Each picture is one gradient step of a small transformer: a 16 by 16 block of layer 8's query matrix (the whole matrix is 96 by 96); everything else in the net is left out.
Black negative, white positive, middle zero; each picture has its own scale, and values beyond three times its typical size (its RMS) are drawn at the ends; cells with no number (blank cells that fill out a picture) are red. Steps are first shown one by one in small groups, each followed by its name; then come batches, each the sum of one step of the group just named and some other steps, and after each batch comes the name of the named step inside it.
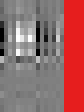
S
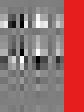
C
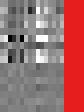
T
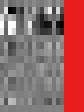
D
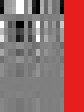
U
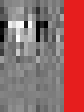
S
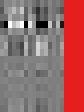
U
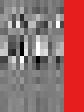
C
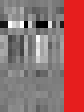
T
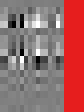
C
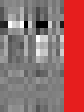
T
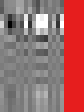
U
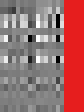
T
